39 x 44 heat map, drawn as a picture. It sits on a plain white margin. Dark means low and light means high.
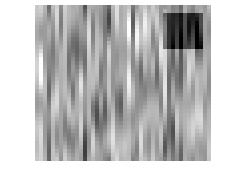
The grain runs up and down. Neither half mirrors the other. Most values sit high, with a long tail of low ones. In the top right lies a patch that is lower than the rest. The ninth with the lowest average is the top right.
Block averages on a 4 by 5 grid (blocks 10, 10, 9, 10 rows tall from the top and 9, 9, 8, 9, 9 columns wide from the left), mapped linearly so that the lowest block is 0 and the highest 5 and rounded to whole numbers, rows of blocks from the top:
54540 | 54544 | 54445 | 44545
